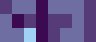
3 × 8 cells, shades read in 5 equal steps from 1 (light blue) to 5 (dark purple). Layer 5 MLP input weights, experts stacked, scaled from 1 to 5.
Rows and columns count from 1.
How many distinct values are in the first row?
3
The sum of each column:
10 11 8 15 11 10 9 12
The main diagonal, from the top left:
4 5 1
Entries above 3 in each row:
3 6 3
